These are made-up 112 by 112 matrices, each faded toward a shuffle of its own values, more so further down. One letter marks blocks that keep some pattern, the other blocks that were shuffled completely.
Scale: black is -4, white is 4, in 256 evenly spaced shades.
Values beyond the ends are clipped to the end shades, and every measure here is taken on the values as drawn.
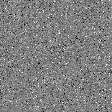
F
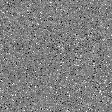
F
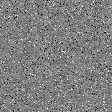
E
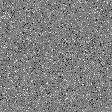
F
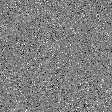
E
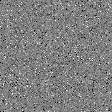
F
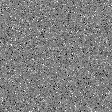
E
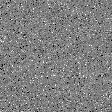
F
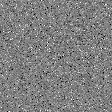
F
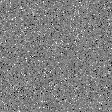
F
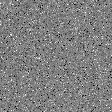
E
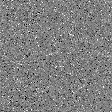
F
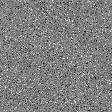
E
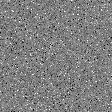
E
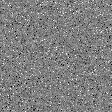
E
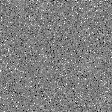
F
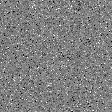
F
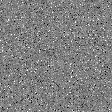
F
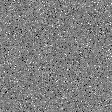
E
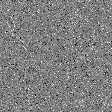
E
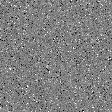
F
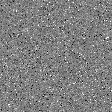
E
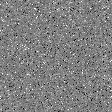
E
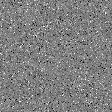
F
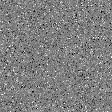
F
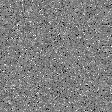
F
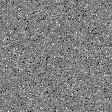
E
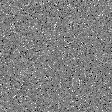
F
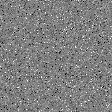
F
